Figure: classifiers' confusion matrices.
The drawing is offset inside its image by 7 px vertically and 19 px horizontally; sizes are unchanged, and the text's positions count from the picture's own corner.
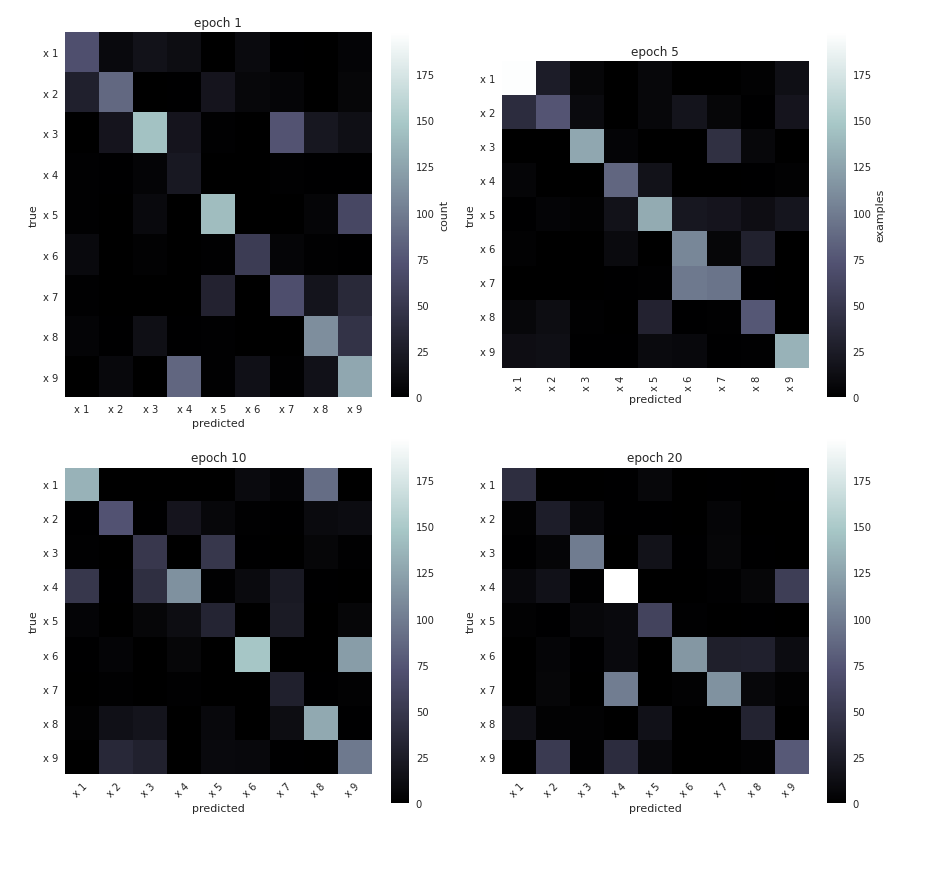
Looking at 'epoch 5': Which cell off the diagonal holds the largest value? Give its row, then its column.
x 7, x 6
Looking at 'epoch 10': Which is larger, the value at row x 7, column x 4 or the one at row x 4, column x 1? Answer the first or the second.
the second
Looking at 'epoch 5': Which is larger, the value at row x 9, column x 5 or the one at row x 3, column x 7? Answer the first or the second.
the second
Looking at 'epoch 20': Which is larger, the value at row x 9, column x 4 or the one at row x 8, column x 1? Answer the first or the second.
the first
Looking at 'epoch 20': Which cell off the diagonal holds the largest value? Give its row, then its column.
x 7, x 4
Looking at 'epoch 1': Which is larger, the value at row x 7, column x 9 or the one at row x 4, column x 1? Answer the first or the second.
the first
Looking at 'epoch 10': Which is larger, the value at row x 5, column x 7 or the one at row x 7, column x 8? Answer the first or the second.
the first
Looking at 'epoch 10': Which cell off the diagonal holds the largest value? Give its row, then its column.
x 6, x 9
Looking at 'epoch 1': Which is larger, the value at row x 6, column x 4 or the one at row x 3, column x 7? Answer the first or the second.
the second
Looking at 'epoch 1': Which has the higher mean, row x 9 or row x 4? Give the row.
x 9
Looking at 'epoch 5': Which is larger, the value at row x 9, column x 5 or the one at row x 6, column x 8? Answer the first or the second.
the second
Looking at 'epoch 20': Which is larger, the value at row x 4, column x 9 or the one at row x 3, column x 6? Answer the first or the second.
the first
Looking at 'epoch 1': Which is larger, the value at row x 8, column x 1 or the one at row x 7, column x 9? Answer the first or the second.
the second
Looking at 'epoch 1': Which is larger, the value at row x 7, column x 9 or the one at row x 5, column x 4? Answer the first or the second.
the first
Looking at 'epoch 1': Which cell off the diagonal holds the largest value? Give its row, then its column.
x 9, x 4
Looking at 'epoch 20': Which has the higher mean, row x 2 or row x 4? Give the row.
x 4
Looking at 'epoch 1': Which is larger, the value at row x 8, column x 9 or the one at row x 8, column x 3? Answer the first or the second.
the first
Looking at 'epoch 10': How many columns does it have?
9
